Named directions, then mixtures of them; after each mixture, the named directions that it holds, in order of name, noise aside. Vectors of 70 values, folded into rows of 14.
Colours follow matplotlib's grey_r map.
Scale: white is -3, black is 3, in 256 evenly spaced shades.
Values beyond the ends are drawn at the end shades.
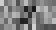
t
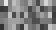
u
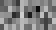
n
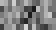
t, u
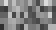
u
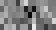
n, t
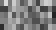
u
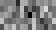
n, t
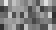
u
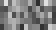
u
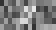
t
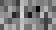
n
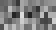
n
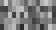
u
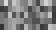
u
